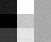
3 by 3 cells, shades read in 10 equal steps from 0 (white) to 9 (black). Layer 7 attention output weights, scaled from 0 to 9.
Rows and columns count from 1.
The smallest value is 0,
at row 1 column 2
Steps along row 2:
down up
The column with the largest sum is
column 1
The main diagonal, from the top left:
8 2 3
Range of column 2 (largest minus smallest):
2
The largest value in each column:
9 2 3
